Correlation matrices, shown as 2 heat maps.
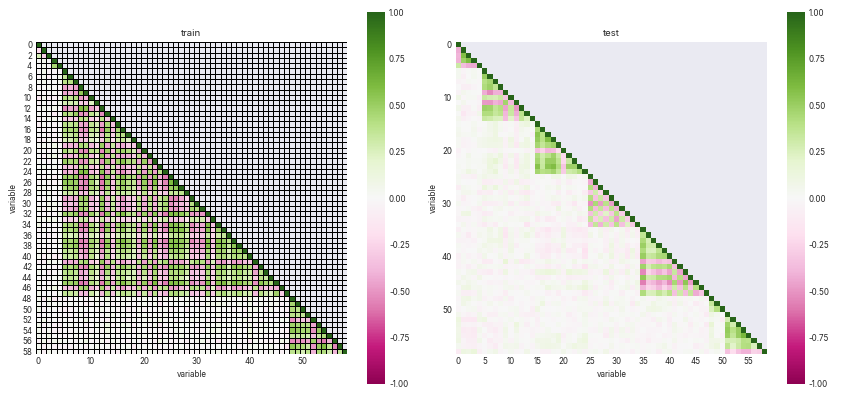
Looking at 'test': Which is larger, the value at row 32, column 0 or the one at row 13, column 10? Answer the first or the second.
the second
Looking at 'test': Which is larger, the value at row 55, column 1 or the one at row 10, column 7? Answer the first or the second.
the second
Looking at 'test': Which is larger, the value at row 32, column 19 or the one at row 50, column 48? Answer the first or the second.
the second
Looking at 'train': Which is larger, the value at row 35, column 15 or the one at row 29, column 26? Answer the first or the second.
the first
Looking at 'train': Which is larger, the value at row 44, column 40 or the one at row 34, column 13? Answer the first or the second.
the second
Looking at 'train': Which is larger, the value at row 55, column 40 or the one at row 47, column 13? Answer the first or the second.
the second
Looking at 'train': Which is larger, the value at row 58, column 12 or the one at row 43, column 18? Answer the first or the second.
the second
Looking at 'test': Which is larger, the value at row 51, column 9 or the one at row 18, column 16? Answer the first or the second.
the second
